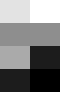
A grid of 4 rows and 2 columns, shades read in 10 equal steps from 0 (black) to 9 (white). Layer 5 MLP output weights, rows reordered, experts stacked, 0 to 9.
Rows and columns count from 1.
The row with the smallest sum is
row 4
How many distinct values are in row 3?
2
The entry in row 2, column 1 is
5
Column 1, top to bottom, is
8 5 6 1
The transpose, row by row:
8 5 6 1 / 9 5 1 0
